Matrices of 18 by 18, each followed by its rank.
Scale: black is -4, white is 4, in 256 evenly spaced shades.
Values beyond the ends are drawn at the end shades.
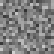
full rank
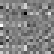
three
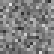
full rank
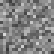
full rank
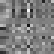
three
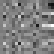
three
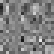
three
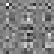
three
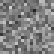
full rank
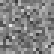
full rank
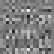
three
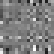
three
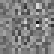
three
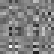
three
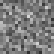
full rank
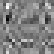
three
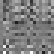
three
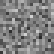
full rank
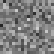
full rank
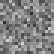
full rank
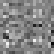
three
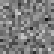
full rank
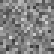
full rank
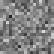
full rank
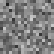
full rank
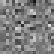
three
